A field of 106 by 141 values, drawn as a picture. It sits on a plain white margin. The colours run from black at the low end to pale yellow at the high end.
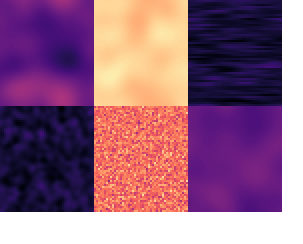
It is made of 2 by 3 panels. Panel 1,1: low, smooth. Panel 1,2: very high, smooth, faint in contrast. Panel 1,3: very low, streaked across, faint in contrast. Panel 2,1: very low, blotchy, faint in contrast. Panel 2,2: high, fine-grained. Panel 2,3: low, smooth, faint in contrast.
